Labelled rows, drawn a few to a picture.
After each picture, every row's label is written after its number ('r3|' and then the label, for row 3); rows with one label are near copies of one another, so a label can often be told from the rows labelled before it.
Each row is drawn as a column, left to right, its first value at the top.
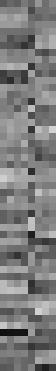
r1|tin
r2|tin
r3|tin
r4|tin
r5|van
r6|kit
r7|kit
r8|kit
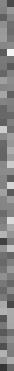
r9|kit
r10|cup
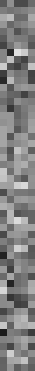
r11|tin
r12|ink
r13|cup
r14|cup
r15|tin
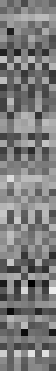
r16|ink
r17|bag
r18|ink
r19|tin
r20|ink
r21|bag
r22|ink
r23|tin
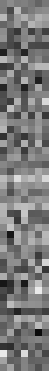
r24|ink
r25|van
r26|bag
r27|ink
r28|bag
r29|tin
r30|bag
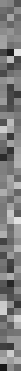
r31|kit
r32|ink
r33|cup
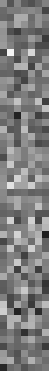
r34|kit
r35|cup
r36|bag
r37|tin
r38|cup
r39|bag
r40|van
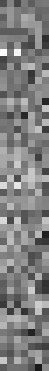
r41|cup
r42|bag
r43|cup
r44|bag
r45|tin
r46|kit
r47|van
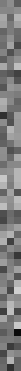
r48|bag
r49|kit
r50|tin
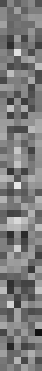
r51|tin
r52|van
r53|cup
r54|van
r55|ink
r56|tin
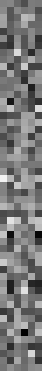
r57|bag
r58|van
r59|cup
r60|tin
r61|ink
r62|van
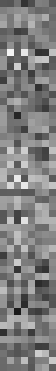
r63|tin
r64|cup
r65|bag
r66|cup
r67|tin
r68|ink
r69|ink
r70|cup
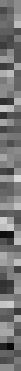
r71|van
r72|van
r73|bag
